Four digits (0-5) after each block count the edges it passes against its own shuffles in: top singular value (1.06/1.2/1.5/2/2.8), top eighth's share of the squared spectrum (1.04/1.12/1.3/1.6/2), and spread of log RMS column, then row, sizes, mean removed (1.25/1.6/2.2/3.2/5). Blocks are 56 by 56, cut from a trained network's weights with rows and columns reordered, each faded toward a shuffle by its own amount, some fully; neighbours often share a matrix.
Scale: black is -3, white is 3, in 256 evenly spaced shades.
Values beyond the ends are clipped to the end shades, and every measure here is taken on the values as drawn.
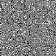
3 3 2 1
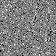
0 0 0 0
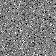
0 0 0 0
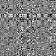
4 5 3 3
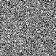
2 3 1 1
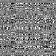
4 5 1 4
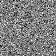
1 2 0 0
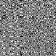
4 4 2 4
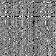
3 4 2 2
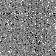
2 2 0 1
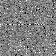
2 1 0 1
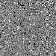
2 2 1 1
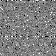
3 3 1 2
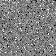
1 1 0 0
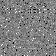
2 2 0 1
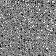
1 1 0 1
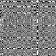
4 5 1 3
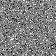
0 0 0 0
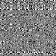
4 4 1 3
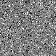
1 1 0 0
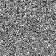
2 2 0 1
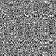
3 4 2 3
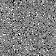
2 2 1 0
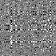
4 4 2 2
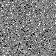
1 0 0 0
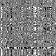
4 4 2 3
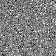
0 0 0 0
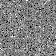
1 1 0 0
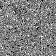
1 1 0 0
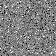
0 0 0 0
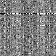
4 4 0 3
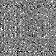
3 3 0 1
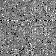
3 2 0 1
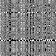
4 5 2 3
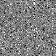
2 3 1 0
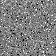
1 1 0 0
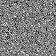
1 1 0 0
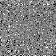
3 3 1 2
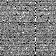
3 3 1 1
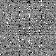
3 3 2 0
